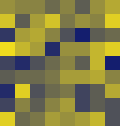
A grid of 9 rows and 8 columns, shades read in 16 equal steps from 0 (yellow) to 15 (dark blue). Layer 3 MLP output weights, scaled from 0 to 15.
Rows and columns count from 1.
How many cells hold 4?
4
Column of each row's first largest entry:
6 2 6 4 8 1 1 1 8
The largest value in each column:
14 14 11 14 11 15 10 15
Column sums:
70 65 70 70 63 81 56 63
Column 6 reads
10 6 15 6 10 5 12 12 5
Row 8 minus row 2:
10 -3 5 5 -3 6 3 10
